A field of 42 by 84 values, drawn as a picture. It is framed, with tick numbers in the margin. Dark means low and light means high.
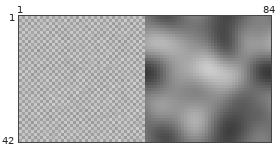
The table splits into one row of 2 panels. Panel 1,1: high, checkered. Panel 1,2: middling, smooth, strong in contrast.
